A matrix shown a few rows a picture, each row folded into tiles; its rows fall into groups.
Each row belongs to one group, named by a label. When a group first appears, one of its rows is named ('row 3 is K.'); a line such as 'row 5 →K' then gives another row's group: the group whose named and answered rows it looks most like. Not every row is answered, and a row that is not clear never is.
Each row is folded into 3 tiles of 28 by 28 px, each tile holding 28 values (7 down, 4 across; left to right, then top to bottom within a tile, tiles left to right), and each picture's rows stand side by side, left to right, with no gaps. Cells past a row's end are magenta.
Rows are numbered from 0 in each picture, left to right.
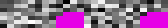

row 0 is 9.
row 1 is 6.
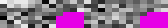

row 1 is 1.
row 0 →6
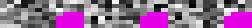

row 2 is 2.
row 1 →2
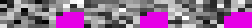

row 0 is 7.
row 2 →2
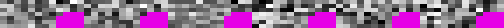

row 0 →2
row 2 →9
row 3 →9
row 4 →7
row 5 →6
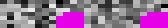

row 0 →2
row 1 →2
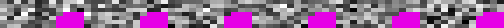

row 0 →2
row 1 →9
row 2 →1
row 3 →1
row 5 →6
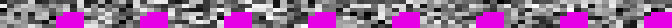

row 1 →2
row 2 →9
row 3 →2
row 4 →7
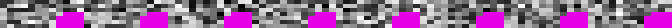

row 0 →9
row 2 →2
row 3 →7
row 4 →9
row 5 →6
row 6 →7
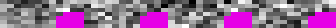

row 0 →2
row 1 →6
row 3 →7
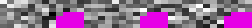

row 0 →6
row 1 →9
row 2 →1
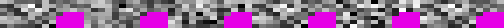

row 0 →1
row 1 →6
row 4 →7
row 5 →1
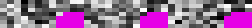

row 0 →2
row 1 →6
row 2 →6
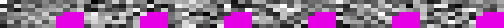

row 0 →1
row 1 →9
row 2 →6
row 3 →1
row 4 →1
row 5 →9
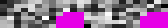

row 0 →7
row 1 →9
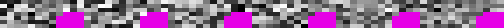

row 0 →7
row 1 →9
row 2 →6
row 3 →1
